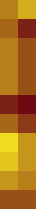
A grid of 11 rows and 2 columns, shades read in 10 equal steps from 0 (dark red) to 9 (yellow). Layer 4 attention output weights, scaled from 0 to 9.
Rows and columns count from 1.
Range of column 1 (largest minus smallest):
8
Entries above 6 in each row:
1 0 0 0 0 0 0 1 1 0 0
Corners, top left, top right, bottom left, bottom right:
5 7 3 3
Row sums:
12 5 8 8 8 1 6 15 14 11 6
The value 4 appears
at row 2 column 1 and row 7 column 1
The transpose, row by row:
5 4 5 5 5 1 4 9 8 6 3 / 7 1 3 3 3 0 2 6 6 5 3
